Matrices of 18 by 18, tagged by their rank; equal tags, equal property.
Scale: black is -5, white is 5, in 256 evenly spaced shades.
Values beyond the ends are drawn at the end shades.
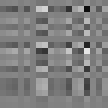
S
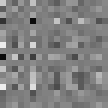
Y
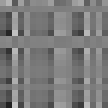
S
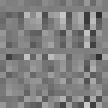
Y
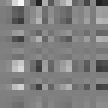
S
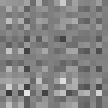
Y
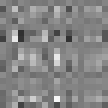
Y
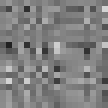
Y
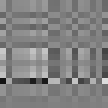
S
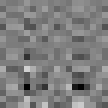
Y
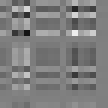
S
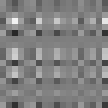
S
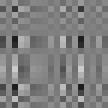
S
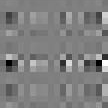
S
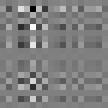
S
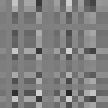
S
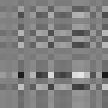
S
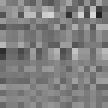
Y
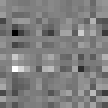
Y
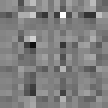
Y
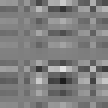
S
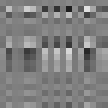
S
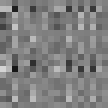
Y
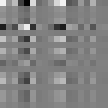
S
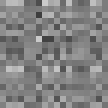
Y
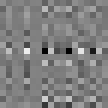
Y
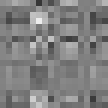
Y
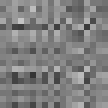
Y
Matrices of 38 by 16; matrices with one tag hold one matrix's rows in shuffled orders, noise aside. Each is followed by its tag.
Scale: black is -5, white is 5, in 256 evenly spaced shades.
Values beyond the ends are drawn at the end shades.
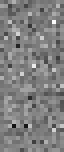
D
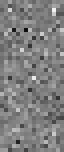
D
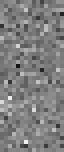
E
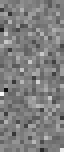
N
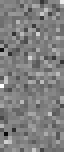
N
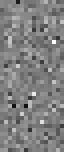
D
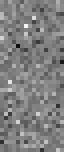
E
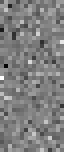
N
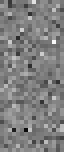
D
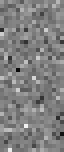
E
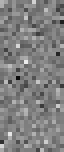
E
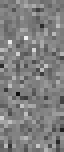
E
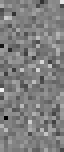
N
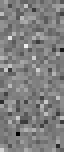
E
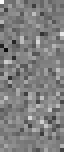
N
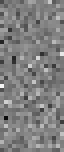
N
